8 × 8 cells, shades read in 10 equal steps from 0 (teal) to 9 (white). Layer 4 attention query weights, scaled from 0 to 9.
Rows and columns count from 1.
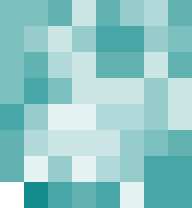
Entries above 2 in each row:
8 6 8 7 7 8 6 3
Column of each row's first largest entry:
4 3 4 4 3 3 2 1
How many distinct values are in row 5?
5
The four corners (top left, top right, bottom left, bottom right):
4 3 9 2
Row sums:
35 34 36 43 47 42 39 28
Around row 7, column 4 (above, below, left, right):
7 3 5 6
